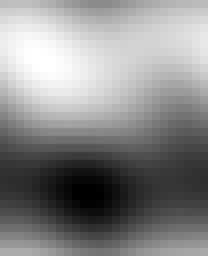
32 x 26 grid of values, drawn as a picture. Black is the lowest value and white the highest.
Lone odd cells: none. Ninth with the lowest average: bottom middle. Ninth with the highest average: top left.
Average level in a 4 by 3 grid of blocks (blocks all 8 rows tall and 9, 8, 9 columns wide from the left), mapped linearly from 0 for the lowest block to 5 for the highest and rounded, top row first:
544
443
000
101
